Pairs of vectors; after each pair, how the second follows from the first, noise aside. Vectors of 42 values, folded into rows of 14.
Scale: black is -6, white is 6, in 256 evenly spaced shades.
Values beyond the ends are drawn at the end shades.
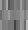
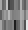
scaled up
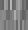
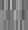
copied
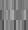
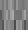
copied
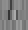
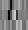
scaled up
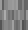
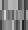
scaled up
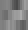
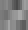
copied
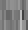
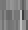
copied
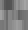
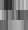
scaled up
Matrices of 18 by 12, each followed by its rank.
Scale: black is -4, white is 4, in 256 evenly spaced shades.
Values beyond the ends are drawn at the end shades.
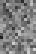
full rank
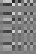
one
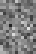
full rank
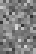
full rank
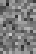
full rank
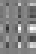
one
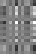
one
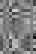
two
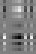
one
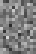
full rank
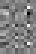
two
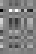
one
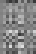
two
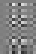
one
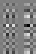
one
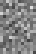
full rank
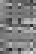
two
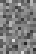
full rank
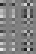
one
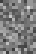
full rank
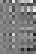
two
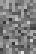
full rank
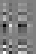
one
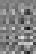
two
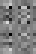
two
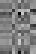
two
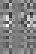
two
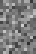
full rank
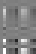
one
